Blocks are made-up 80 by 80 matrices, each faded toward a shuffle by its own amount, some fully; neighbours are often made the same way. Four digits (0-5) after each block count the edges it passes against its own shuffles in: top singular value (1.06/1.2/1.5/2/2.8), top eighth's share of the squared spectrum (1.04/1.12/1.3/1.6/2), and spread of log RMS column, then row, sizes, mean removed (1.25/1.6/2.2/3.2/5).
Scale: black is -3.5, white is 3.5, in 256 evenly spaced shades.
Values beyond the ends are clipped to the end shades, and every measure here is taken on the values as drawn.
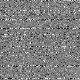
2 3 0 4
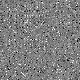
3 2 1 1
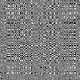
5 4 3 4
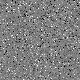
2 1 0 0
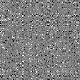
4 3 2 2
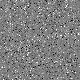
2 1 0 0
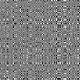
5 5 4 4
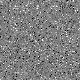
3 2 1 1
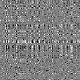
5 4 3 3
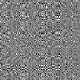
5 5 3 3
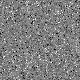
2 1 0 0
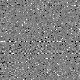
4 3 1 2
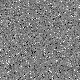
1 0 0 0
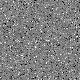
1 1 0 0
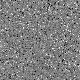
0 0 0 0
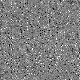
3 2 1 0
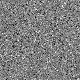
0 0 0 0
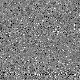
2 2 0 2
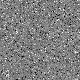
0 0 0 0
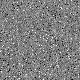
0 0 0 0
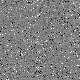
2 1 0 0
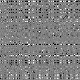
5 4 3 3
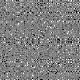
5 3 2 2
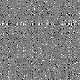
4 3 2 2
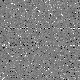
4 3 0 1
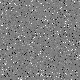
0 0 0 0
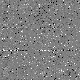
3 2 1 1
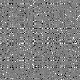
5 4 2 3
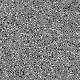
3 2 0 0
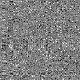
4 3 1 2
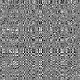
5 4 3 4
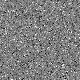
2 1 0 0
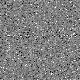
3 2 0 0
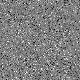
3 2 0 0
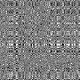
5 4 3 3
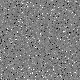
0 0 0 0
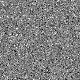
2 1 0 0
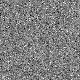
1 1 0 0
